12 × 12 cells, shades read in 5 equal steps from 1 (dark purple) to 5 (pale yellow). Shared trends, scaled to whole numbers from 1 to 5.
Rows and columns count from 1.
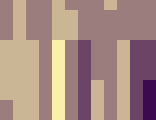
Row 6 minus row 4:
1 0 1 0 1 -1 -1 0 0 1 -1 -1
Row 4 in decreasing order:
4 4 4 3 3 3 3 3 3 3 3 3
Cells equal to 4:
46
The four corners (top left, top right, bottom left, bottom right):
3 3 3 1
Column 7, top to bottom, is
3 3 3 3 2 2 2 2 2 2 2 2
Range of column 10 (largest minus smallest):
1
